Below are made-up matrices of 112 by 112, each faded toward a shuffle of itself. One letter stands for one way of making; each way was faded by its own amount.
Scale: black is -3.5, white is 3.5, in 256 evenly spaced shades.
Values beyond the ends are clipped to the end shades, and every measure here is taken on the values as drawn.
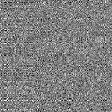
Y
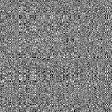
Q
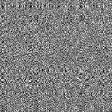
Y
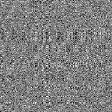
Y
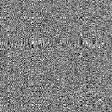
Y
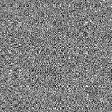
Y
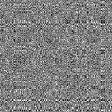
Q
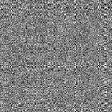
Q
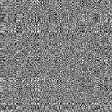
Q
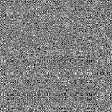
Y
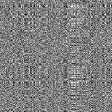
Q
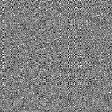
Q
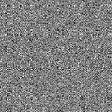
Y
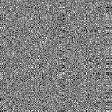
Q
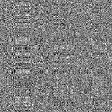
Y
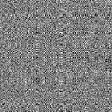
Q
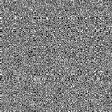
Y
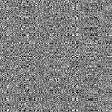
Q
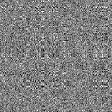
Y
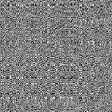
Q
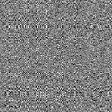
Q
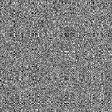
Y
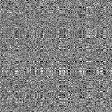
Q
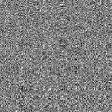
Y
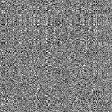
Y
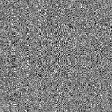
Y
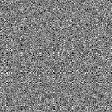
Y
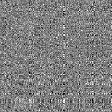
Q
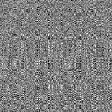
Q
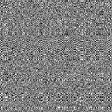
Q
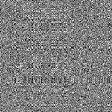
Y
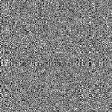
Y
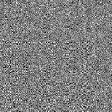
Y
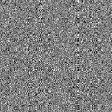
Y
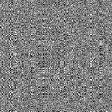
Q
